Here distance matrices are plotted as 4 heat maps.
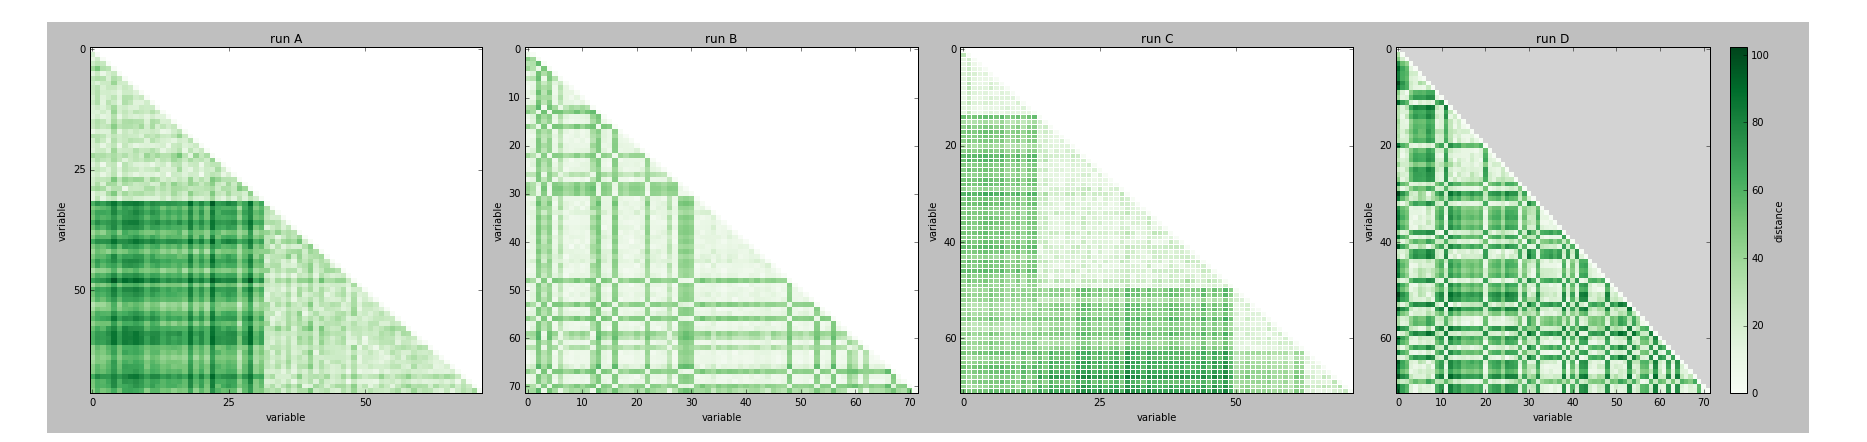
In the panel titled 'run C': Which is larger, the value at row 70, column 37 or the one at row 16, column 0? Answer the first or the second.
the first
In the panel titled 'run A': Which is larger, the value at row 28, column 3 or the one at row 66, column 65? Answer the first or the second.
the first
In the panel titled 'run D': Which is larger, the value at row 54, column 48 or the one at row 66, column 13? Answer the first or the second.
the first
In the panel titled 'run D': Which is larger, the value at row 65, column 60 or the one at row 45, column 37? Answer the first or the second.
the first
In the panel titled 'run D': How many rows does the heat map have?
72
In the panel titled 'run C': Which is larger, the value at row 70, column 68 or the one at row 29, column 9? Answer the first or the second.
the second
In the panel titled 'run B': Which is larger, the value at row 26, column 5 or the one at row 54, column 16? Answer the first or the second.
the second
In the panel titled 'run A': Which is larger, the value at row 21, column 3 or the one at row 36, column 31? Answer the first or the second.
the second
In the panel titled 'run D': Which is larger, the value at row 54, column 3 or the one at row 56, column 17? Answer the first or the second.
the first
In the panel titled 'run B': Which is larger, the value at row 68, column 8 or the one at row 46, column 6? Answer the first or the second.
the second
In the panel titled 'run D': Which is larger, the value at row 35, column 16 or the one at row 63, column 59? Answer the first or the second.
the second
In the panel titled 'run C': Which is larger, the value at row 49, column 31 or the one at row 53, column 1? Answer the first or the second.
the second
